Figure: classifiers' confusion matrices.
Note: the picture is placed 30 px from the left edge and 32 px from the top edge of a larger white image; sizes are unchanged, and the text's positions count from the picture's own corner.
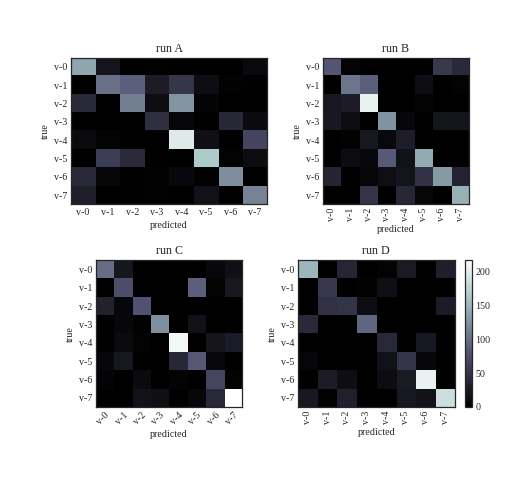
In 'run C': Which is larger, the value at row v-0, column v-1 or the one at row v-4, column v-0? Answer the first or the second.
the first
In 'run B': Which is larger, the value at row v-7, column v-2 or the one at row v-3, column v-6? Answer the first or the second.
the first
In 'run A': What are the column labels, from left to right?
v-0, v-1, v-2, v-3, v-4, v-5, v-6, v-7
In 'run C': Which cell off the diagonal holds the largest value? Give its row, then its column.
v-1, v-5
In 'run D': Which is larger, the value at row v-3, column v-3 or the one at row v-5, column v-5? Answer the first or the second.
the first
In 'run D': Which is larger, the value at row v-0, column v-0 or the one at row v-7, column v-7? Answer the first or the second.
the second
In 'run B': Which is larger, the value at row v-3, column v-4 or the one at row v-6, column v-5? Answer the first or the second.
the second
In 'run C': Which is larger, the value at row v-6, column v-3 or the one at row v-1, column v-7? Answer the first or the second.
the second
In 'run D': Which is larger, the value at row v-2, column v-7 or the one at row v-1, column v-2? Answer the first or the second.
the first
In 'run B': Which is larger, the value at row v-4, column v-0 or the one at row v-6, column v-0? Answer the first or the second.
the second
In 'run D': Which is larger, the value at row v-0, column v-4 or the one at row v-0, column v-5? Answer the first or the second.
the second
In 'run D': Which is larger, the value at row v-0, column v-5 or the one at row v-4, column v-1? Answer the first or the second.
the first
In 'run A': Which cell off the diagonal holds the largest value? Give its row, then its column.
v-2, v-4
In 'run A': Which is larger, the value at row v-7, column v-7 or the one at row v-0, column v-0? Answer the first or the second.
the second
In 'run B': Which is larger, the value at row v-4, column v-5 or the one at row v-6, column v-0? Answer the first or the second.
the second
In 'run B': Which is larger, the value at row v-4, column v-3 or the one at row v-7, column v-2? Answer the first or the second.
the second
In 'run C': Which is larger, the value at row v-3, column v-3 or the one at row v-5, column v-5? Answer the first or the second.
the first
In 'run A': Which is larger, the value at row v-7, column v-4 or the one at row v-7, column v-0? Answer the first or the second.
the second
